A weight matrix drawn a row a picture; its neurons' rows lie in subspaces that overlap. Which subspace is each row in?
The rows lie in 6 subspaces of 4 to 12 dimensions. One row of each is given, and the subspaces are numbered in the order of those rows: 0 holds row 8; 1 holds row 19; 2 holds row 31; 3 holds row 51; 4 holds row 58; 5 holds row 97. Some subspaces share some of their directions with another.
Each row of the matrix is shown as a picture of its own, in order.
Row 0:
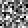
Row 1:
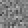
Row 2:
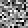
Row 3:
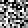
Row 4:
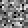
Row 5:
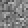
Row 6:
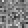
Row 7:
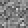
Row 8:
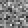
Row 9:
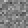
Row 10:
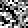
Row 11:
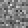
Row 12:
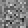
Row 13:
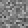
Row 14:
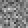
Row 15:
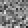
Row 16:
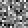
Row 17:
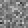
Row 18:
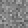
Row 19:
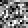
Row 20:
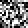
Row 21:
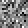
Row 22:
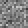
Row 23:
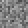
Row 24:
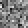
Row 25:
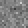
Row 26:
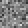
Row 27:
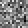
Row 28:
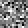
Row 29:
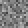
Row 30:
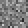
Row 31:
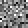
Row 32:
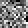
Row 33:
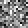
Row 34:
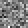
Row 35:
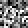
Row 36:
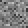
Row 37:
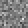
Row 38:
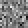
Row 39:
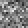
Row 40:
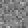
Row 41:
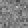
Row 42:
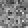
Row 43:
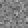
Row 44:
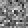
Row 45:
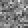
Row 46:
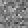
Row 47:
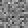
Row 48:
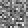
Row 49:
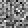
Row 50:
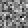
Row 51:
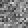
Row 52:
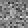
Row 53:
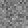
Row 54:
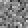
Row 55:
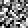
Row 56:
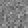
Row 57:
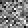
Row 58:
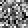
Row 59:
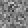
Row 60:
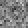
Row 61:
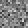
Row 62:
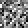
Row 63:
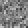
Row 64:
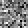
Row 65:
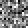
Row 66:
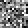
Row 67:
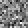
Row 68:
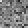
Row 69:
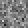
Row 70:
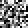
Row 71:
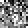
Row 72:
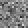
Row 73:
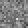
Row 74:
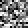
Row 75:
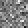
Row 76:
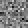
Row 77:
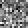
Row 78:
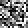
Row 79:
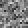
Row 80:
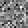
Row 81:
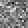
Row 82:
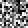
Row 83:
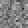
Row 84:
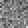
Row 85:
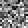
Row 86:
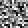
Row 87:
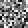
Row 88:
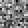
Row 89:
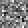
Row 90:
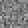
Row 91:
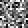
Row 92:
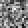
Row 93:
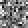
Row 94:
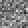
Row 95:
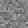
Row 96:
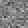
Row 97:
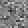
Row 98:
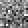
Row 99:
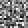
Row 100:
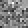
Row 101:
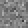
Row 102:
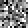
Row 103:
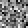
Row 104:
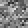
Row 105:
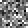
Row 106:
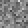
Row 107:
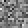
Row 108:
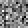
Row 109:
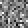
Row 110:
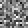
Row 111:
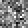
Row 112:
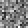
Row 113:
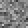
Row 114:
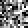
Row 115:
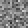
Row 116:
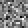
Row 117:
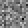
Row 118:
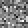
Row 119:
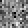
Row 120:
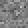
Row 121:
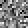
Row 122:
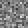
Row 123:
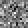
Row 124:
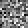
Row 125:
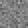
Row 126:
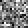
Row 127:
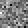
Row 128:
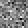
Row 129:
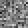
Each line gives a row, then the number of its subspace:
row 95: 1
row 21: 0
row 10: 1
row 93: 2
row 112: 2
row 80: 4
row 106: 2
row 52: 4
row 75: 0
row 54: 2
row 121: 4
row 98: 4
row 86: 0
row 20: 1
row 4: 2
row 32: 0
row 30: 0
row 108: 2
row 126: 4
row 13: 4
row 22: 0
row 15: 1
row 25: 2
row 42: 4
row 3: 2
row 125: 2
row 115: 4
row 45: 4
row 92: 2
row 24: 2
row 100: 4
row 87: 0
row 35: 4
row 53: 0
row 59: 2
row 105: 0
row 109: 2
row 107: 4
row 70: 4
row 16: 2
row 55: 2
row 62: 2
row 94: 0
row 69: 2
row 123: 2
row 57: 0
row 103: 2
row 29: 2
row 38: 2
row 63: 1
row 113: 1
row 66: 4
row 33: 2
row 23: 2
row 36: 0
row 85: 0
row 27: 4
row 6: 2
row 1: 1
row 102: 0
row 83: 2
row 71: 0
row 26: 2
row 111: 2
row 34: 0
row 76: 2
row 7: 1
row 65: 4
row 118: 0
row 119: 2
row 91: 2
